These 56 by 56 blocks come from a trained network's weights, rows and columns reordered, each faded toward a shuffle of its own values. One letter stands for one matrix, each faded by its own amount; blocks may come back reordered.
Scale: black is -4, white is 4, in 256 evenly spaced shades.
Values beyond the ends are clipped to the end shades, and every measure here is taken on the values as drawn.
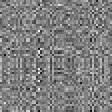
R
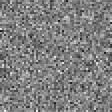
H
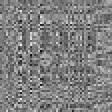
R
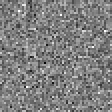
H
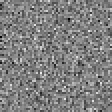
H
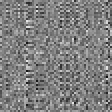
R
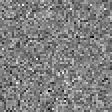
H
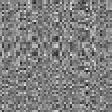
R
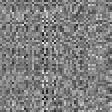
R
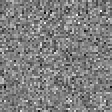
H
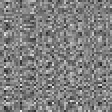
R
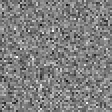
H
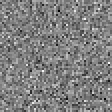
H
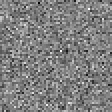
H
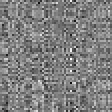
R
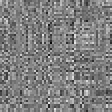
R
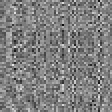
R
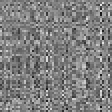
R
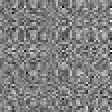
R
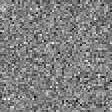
H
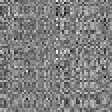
R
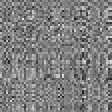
R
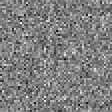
H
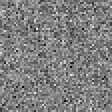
H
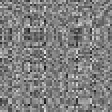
R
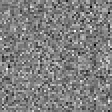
H
